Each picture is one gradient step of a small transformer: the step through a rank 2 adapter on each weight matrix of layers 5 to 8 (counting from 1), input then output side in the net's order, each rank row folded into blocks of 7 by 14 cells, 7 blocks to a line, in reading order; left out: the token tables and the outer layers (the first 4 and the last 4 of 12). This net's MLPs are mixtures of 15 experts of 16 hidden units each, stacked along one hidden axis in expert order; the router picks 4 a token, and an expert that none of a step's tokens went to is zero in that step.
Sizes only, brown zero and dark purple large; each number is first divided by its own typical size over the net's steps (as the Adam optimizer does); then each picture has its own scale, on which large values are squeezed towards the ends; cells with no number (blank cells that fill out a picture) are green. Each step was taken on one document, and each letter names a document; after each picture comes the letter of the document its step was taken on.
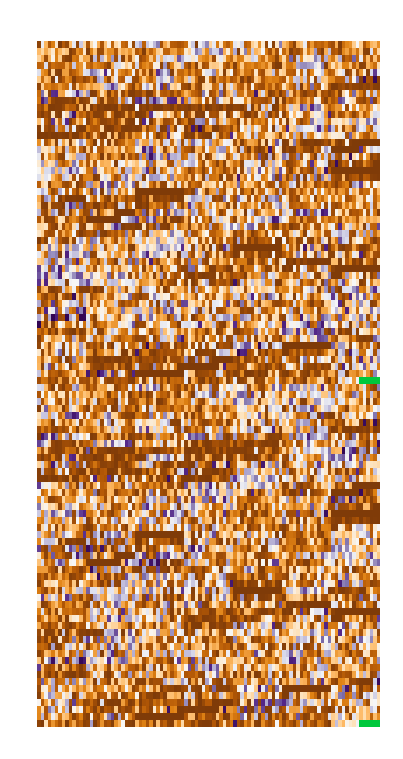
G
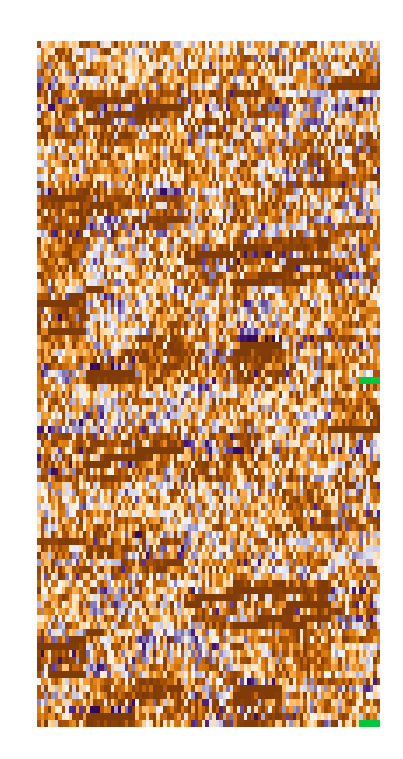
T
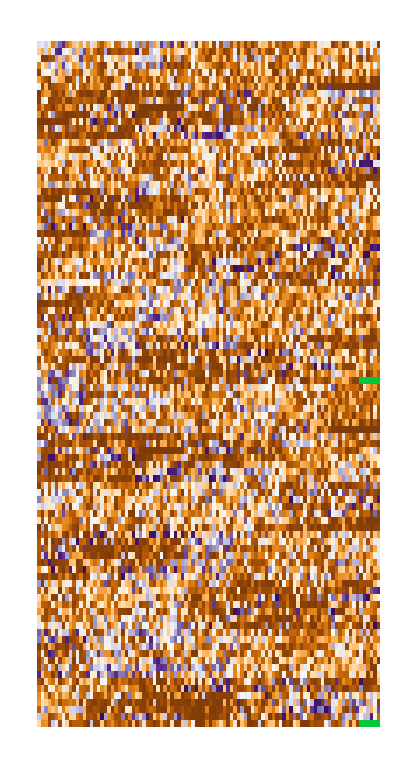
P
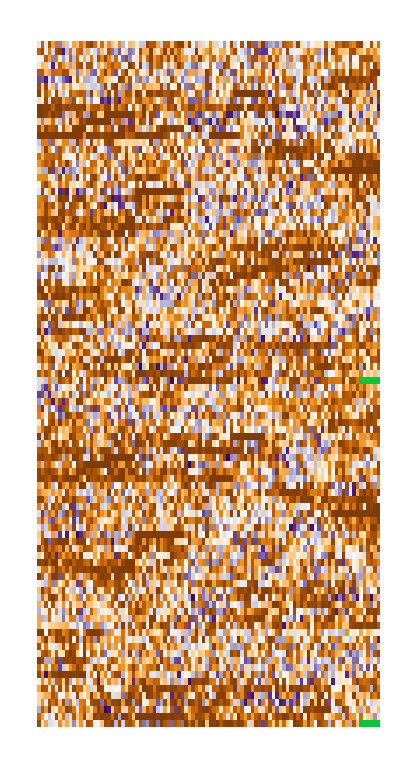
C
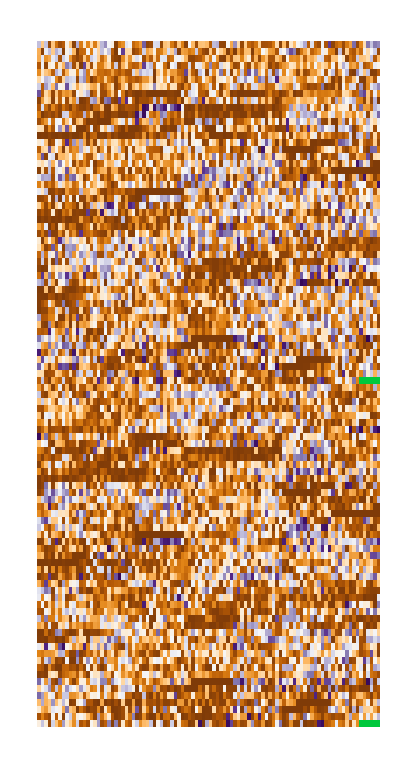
C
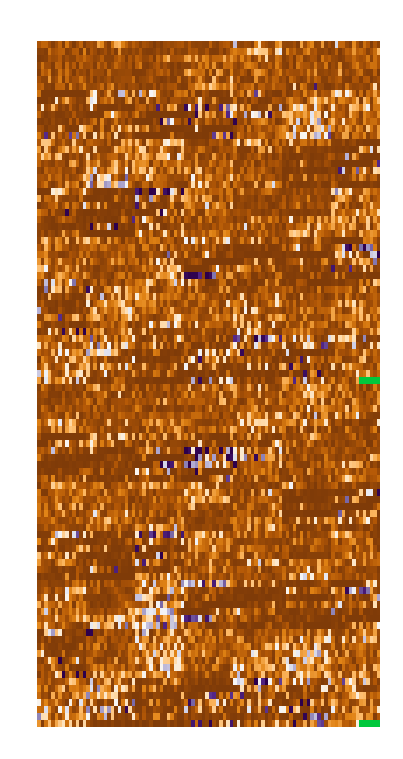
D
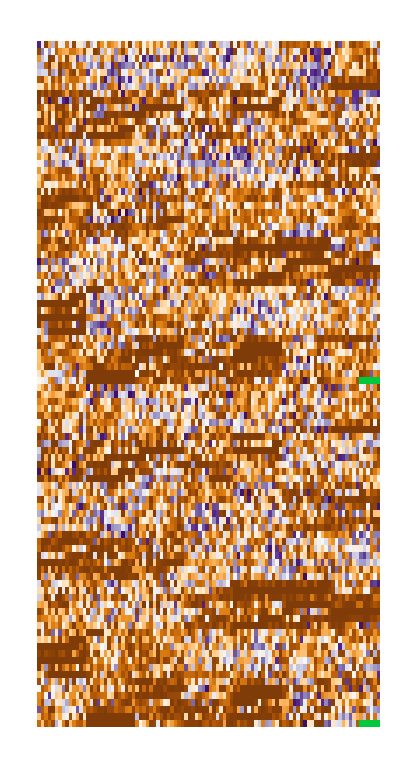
T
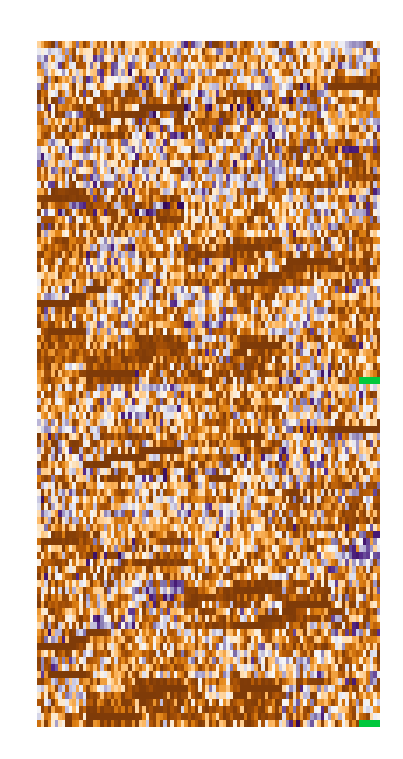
T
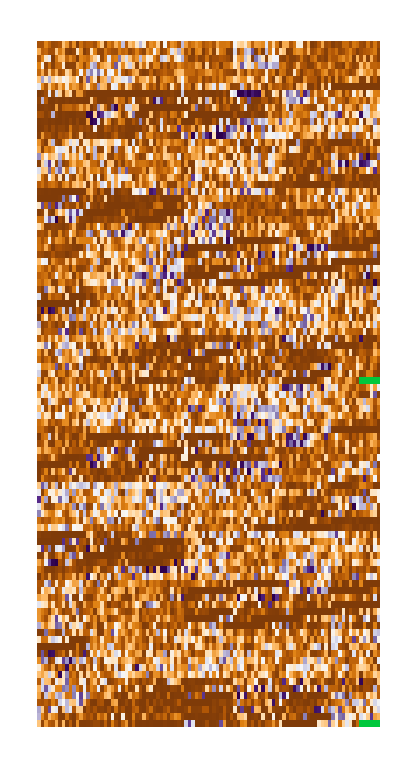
P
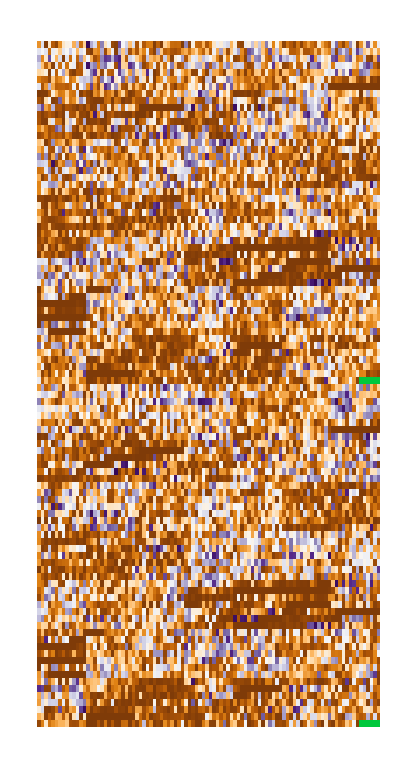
T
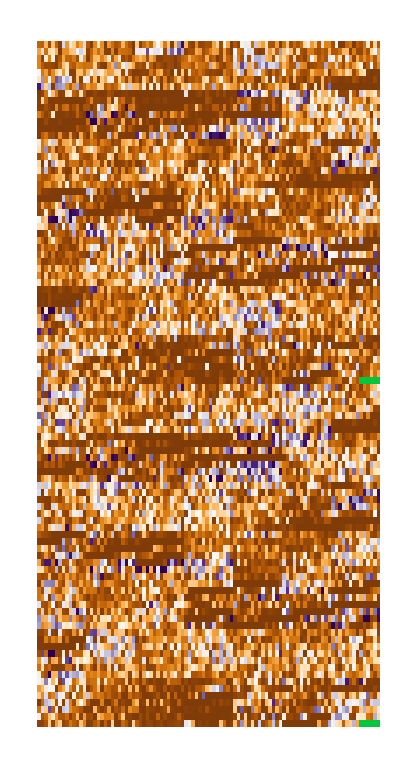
P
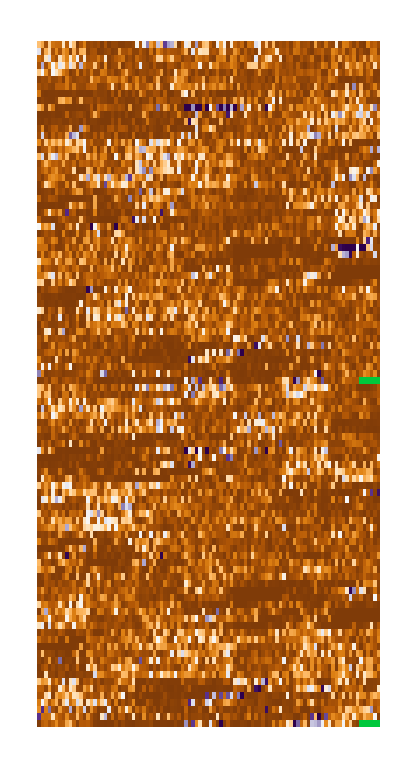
D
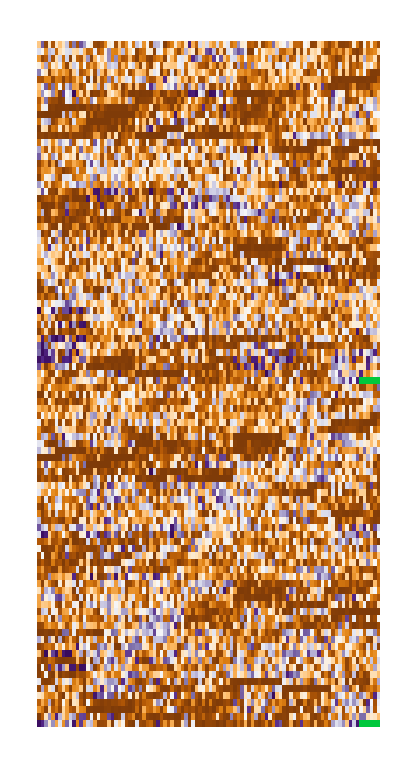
G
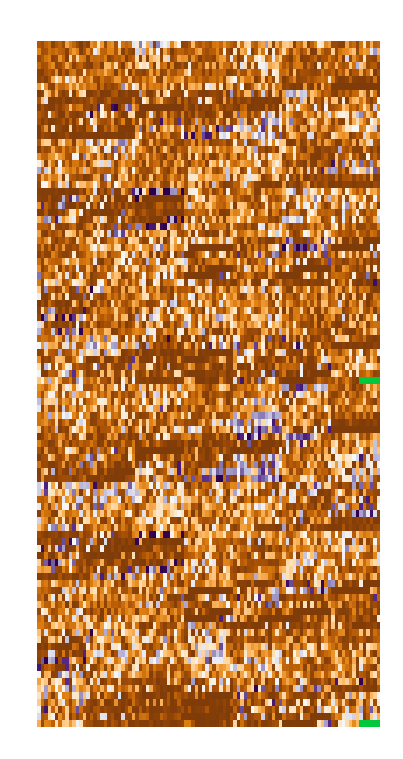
P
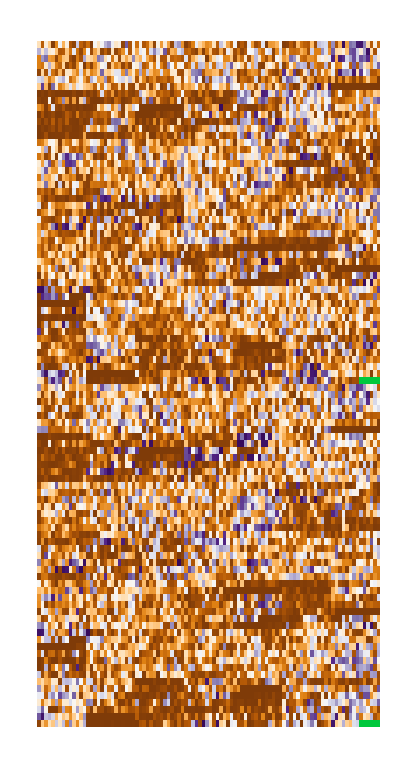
T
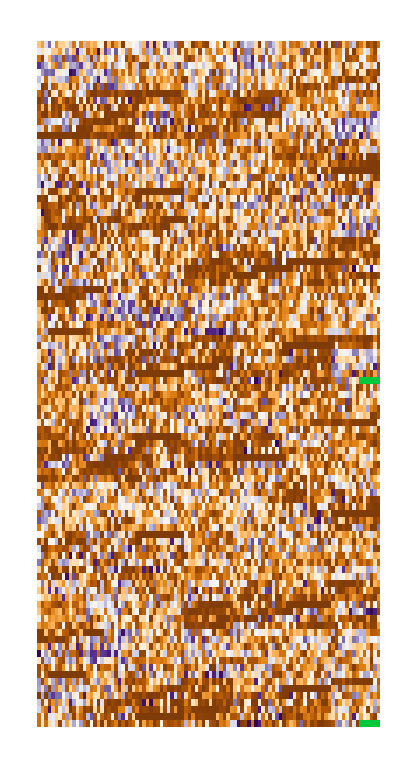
C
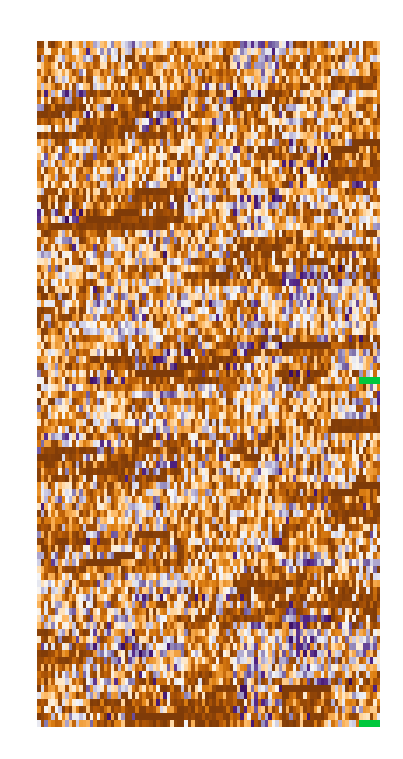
G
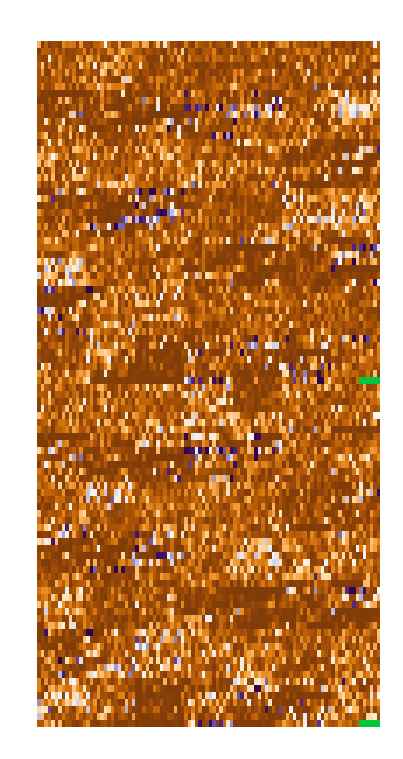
D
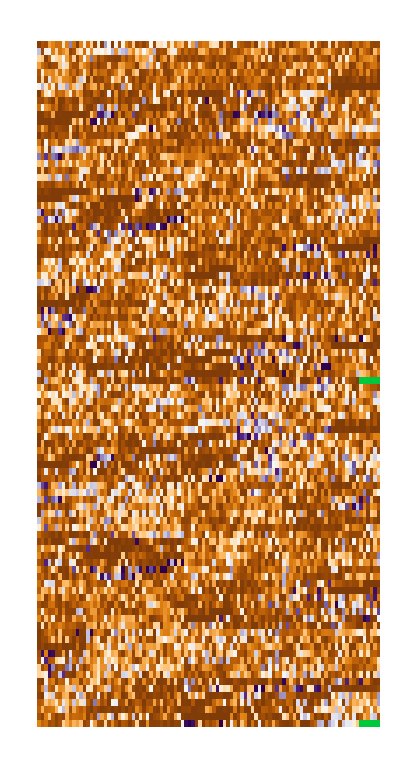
P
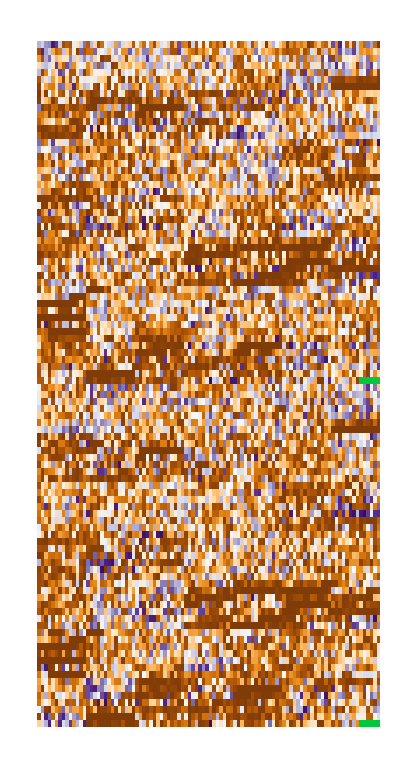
T
